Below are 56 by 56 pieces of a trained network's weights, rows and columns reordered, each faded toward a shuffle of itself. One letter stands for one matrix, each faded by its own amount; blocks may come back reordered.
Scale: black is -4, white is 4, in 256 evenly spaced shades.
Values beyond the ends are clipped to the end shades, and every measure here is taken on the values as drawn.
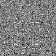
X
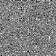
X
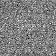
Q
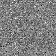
Q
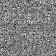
Q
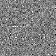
X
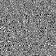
X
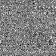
Q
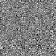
X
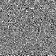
X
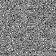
Q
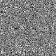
X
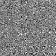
X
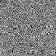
X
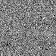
Q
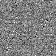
Q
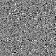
X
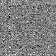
Q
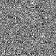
X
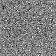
Q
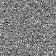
Q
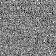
Q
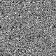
Q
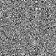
X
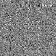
X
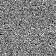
Q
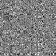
X
